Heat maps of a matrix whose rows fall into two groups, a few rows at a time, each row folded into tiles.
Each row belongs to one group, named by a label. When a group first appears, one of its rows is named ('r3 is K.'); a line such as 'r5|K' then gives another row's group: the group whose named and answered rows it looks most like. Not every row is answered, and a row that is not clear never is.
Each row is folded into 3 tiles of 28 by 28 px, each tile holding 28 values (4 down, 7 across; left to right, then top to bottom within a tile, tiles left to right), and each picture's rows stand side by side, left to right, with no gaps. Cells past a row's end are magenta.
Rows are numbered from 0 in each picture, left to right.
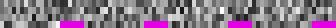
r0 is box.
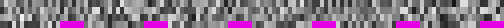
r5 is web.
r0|box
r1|web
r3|box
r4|web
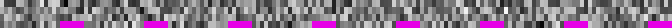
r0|web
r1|web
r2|box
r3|web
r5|web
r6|web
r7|web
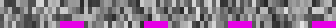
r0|web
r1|web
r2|box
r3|web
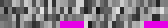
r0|box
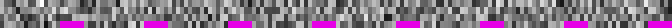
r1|box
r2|web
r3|box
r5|box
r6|box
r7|web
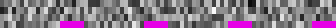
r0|box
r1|web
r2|box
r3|box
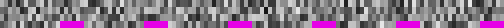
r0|box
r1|web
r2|web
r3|box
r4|box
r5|box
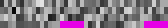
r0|box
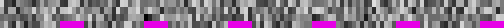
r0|web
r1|web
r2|box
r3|web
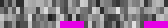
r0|box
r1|web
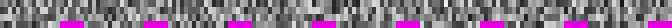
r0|box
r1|web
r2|web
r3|web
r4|box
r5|box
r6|box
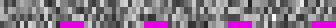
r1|web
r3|box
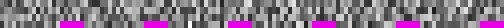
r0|box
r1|web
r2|box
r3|box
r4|box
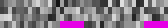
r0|box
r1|box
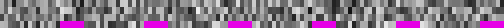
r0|web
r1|box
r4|box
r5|web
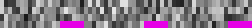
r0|web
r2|web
